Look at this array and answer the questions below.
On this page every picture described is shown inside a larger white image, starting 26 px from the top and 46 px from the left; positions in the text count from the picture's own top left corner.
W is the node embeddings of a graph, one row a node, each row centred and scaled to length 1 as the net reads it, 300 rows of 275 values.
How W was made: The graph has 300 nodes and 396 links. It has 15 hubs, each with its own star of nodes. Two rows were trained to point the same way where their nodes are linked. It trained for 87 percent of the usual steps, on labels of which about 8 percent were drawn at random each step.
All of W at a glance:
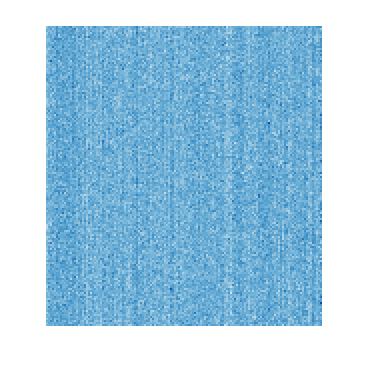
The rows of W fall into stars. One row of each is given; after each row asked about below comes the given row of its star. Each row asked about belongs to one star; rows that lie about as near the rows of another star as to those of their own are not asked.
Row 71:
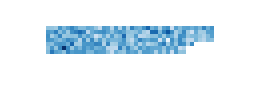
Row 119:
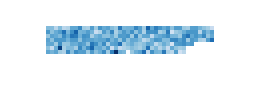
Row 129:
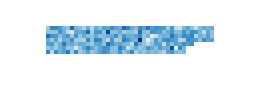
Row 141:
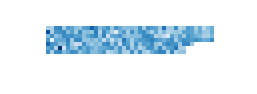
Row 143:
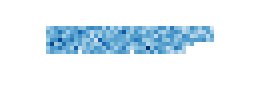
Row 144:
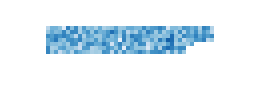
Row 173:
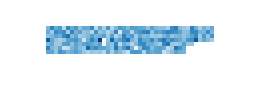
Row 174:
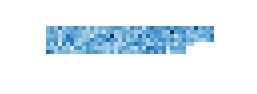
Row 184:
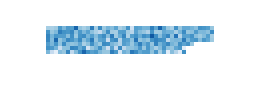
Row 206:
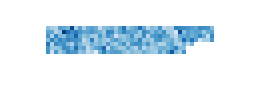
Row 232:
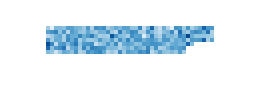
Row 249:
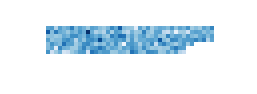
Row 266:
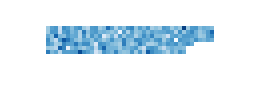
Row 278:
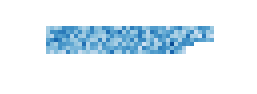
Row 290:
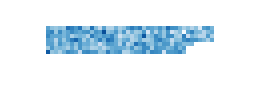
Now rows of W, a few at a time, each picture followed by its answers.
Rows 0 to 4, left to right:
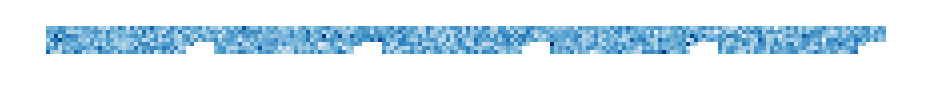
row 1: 119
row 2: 266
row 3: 144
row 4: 144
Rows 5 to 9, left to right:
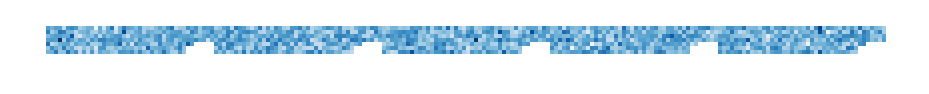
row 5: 143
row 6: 143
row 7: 119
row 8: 266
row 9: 129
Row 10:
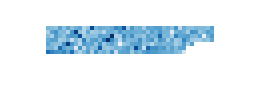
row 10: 174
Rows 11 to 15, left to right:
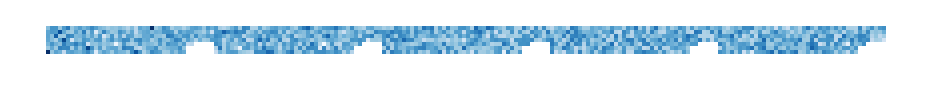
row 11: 266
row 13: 206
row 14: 232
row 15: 290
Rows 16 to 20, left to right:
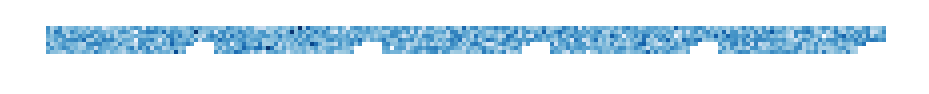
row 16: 71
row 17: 206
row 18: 249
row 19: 206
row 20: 119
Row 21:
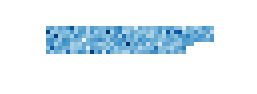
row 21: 249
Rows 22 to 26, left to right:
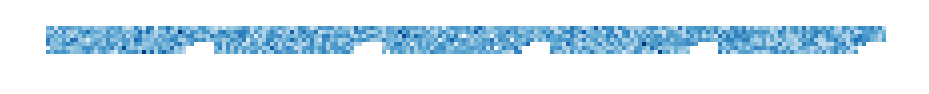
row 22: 129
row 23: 290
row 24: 232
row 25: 141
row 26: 206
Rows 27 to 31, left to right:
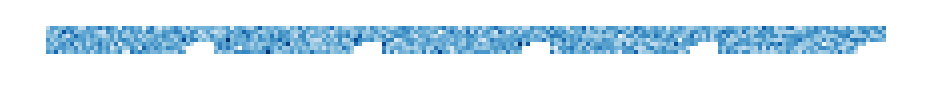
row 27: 232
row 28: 143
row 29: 144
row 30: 278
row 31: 173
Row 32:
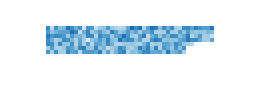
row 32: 290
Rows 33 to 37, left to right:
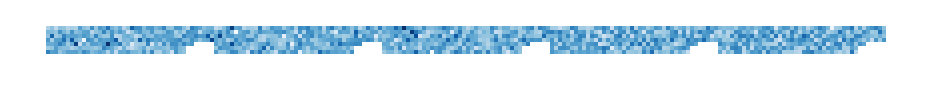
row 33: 119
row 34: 278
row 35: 143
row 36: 249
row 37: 232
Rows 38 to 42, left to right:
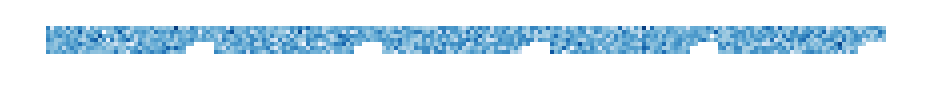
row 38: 173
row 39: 266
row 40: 129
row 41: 266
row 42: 184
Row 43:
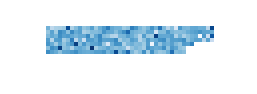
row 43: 119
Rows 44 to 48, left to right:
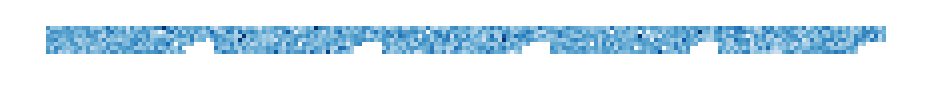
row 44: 144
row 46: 290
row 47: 71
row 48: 173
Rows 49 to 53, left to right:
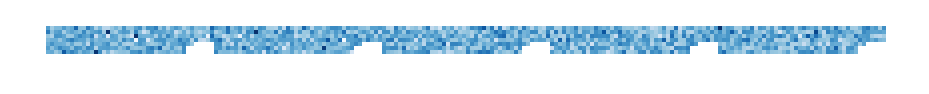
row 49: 71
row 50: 249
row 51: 71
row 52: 249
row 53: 173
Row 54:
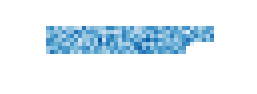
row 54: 174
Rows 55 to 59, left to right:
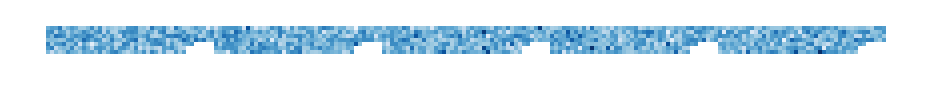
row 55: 184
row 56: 278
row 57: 129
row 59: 290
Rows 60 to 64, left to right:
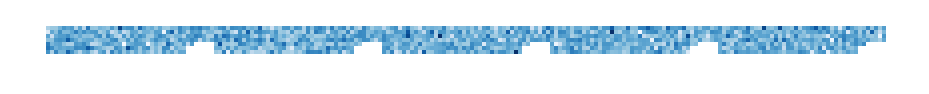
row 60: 206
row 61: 144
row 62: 141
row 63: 71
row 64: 71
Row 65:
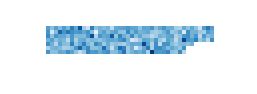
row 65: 290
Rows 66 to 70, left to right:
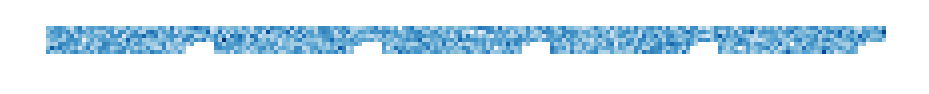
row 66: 143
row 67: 278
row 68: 71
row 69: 141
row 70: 173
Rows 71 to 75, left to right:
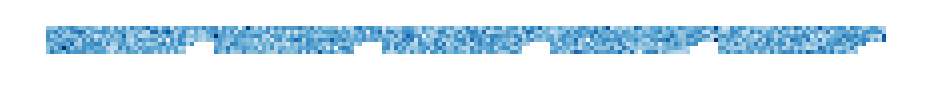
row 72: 173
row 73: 232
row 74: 119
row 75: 129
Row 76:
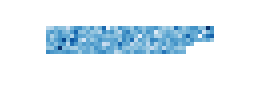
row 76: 119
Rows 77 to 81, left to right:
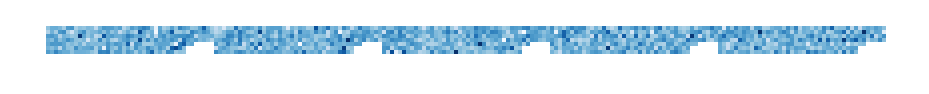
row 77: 129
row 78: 119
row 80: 290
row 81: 144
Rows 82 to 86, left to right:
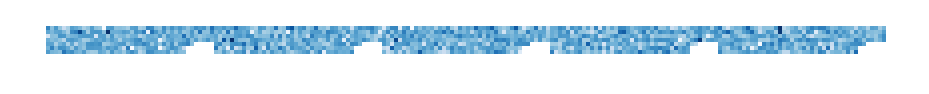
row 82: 71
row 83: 266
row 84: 278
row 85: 173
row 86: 71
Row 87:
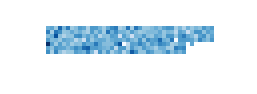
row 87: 249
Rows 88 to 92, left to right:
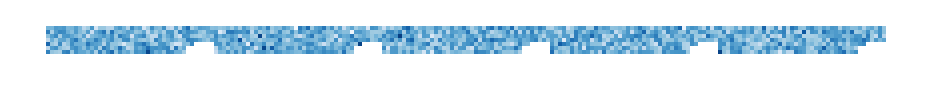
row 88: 290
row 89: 290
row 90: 144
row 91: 184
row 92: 278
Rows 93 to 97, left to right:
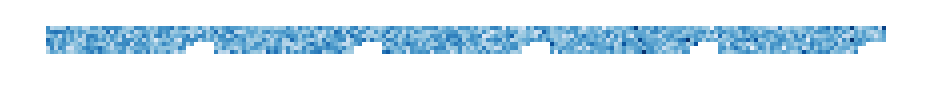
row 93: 249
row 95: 143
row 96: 232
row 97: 71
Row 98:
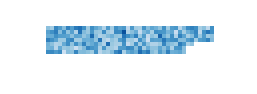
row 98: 173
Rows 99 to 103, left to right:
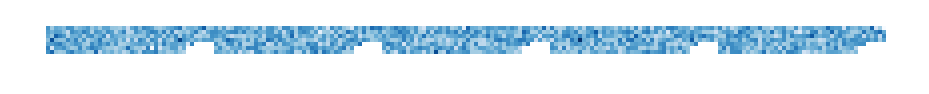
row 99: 71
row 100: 290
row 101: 278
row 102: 144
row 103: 278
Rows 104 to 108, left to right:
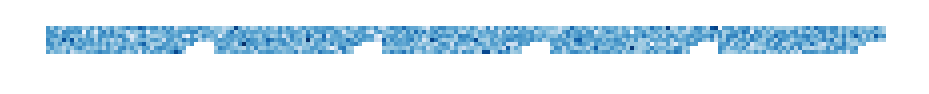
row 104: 290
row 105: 119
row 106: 129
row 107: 119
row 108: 184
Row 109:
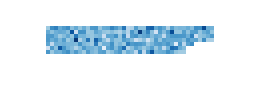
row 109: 129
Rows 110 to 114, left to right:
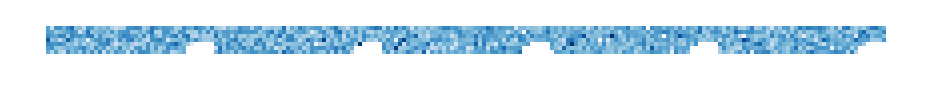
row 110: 184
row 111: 290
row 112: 174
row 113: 174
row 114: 290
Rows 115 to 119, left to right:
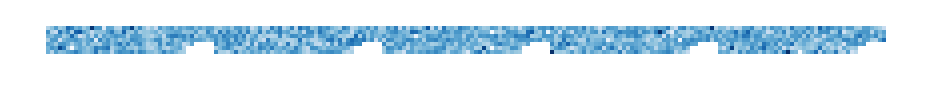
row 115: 143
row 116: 278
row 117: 143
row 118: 278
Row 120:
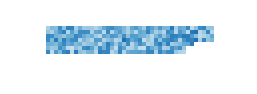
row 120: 129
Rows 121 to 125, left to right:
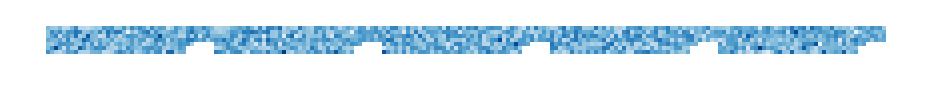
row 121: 278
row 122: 119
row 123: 278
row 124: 184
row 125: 206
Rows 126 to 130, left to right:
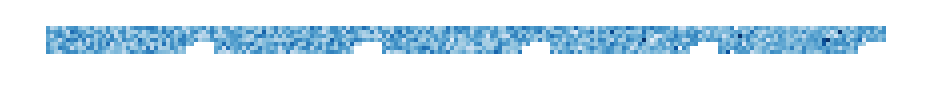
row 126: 71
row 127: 141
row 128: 206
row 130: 141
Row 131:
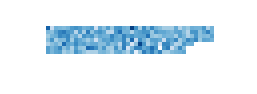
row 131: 173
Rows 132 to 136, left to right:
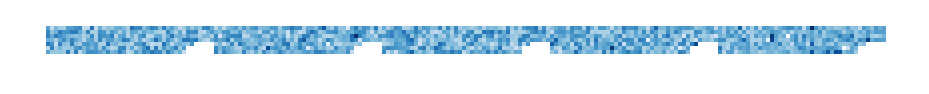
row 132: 290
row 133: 144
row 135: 232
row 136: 173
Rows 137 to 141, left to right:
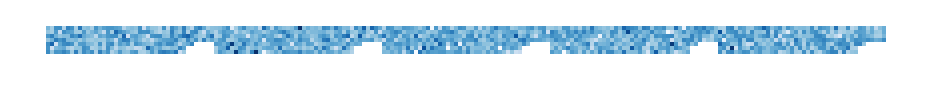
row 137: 129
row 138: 143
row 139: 143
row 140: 206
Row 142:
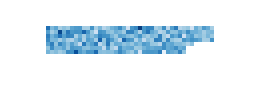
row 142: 290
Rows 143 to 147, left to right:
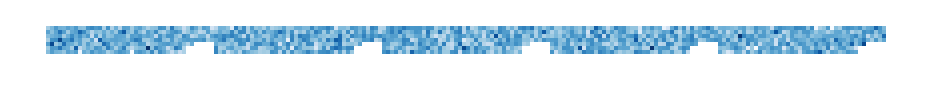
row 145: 266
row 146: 249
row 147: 232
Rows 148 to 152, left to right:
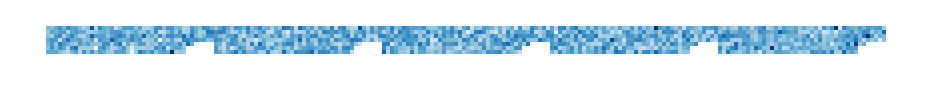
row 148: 143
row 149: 173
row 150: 144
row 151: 184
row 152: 144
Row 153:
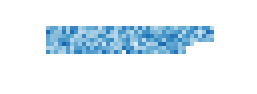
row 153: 266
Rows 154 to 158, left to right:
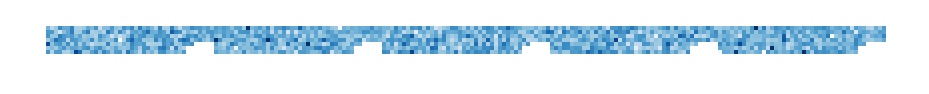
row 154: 206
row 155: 173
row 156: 174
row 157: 143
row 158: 174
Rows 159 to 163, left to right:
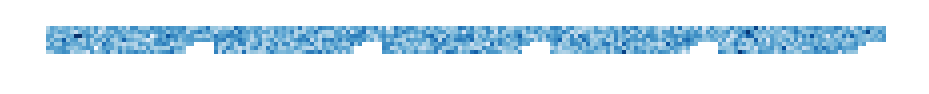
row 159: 129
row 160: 144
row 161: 184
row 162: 266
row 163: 174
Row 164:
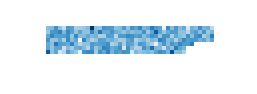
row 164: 278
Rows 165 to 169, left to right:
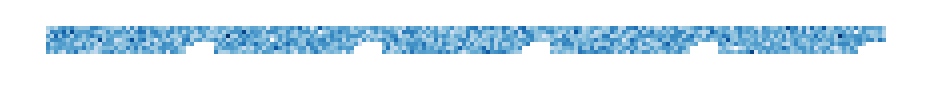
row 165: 206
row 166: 232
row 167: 290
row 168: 143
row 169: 266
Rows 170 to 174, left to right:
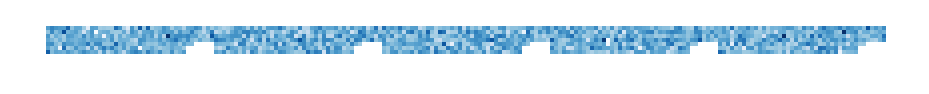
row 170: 266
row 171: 144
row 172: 266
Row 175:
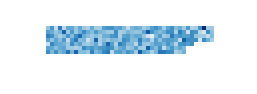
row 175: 129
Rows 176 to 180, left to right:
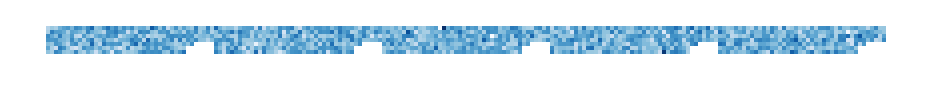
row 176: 144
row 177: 174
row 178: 174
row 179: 129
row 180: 249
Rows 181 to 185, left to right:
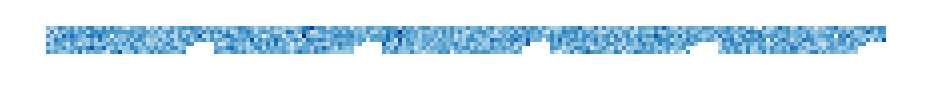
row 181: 206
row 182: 71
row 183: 144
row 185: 143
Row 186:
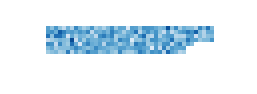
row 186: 290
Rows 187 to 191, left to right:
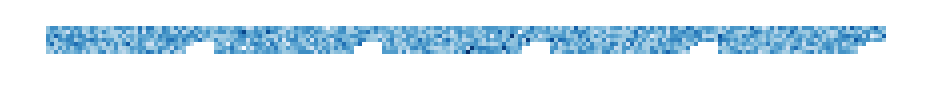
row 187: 266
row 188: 232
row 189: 174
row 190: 129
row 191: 129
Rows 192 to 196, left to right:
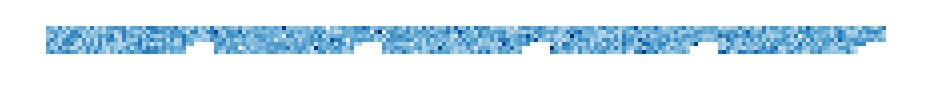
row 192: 174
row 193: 141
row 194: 206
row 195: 232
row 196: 119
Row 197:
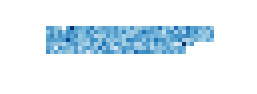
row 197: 144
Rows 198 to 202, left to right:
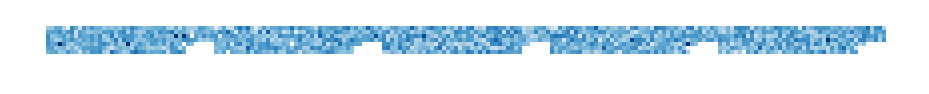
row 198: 184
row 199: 278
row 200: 184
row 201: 144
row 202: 144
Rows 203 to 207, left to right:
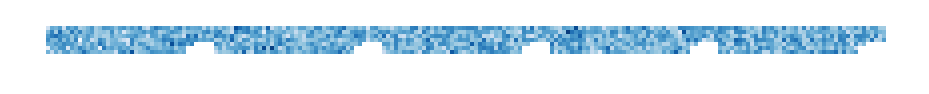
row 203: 278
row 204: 290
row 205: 290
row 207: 266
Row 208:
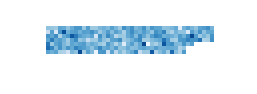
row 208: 206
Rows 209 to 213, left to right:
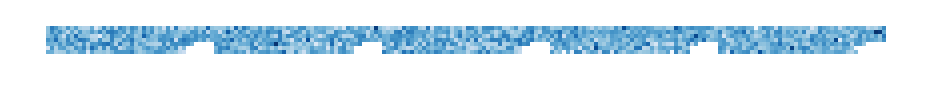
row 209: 278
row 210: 119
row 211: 119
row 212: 206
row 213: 141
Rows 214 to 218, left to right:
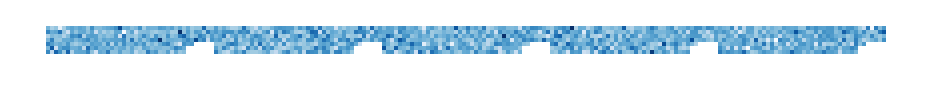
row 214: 249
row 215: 173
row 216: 266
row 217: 266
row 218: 174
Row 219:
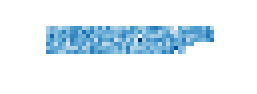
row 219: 119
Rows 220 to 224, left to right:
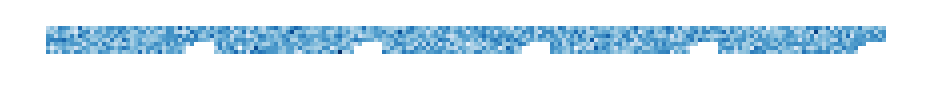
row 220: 129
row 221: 143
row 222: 119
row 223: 141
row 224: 249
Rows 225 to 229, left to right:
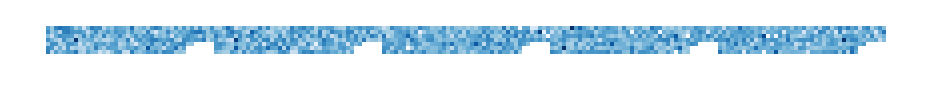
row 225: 141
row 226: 184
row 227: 141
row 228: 119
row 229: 144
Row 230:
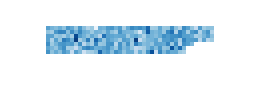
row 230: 129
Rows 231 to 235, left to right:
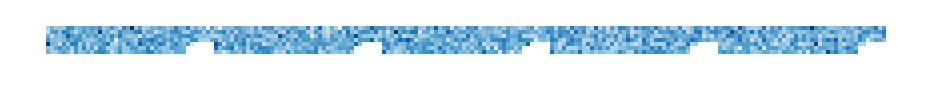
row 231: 232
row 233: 290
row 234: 173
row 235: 173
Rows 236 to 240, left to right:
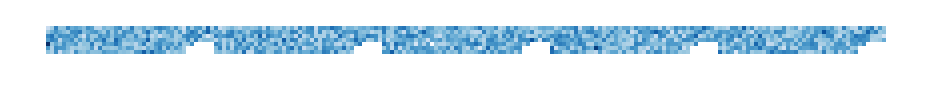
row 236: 144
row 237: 290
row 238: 249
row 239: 206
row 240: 206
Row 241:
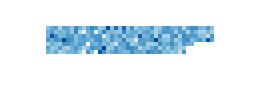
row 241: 266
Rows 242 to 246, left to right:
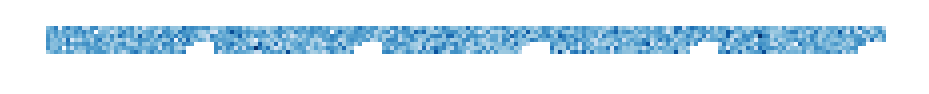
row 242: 266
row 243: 206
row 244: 143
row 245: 206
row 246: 249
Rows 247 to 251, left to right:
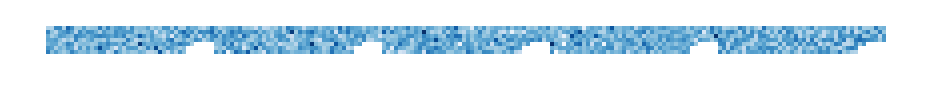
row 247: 141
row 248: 206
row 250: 232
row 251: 249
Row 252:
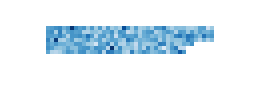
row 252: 184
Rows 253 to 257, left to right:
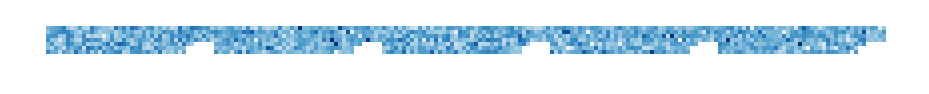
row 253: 266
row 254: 206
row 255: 174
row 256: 266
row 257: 184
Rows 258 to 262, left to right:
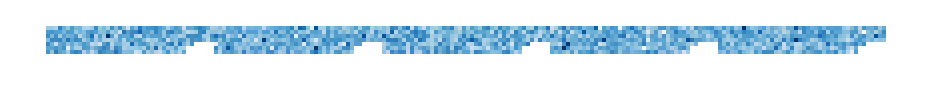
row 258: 206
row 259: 129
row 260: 129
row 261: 143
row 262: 184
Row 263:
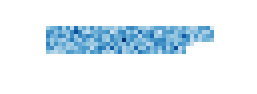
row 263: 184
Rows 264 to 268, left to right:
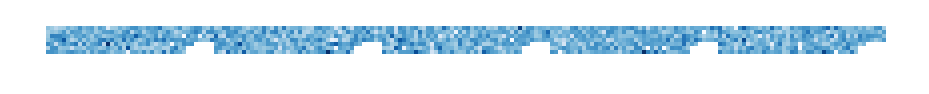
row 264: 119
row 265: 141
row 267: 232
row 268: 290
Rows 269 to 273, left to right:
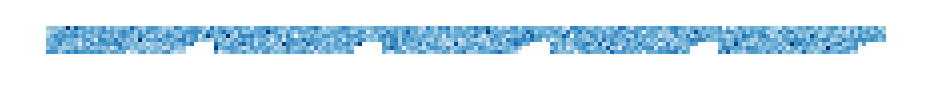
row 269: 119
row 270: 232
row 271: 278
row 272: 290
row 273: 249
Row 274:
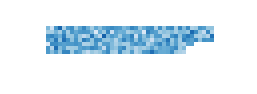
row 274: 129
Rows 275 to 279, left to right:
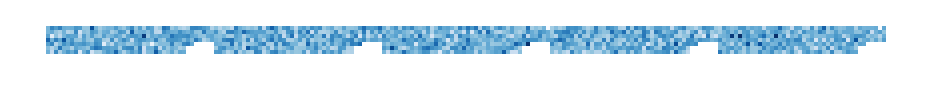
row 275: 266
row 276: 119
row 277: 278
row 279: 232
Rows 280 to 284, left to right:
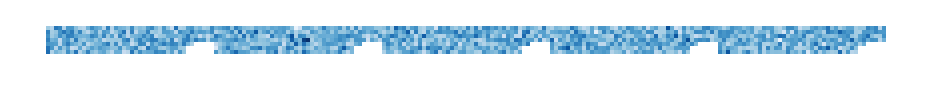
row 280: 141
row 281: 129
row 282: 278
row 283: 232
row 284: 173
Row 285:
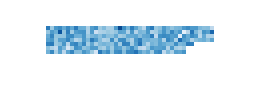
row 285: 266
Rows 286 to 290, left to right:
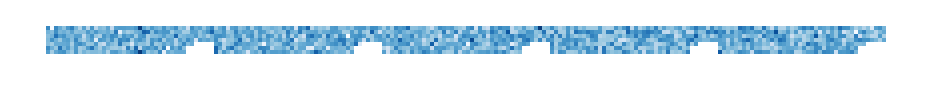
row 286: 173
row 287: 266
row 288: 129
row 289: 206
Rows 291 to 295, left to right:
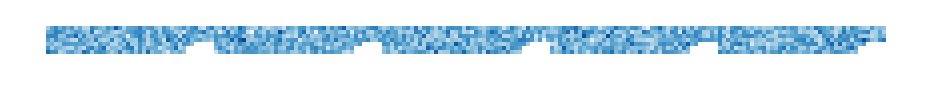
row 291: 266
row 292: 290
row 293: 278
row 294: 129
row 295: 129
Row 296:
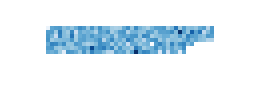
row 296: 184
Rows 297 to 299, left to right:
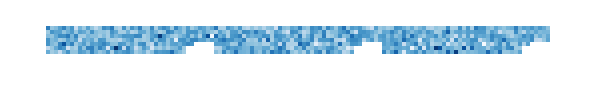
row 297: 278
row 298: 206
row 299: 206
